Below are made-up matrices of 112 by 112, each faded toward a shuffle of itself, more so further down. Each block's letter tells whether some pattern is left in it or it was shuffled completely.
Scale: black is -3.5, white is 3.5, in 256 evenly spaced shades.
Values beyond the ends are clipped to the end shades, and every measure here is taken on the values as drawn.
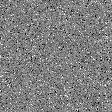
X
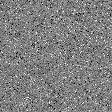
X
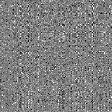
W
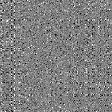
W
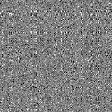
W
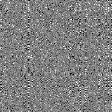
W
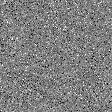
X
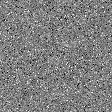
X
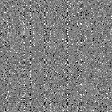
W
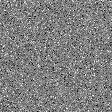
X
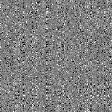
W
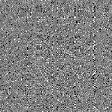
W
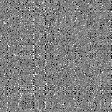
W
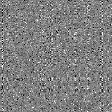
W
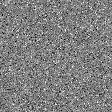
X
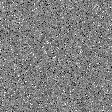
X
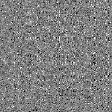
W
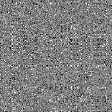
W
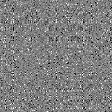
W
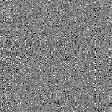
W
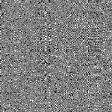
W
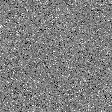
X
